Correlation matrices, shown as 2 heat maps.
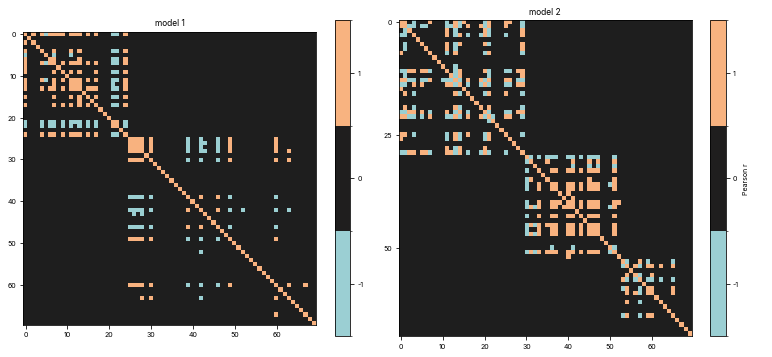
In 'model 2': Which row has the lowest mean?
30
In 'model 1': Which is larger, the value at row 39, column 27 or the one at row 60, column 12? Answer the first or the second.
the second
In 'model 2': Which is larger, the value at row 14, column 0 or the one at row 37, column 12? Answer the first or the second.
the second
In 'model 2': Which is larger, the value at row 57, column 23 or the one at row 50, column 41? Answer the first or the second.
the first
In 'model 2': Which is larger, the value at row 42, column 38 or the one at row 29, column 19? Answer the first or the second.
the first
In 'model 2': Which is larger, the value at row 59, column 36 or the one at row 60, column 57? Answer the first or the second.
the first
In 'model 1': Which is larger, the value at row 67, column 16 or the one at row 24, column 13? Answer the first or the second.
the second
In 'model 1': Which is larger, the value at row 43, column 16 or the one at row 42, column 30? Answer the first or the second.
the first
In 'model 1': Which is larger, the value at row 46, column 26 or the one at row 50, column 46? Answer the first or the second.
the second
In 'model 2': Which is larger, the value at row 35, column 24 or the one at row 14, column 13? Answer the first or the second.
the first
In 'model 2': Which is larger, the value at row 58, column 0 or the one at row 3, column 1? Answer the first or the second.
the first
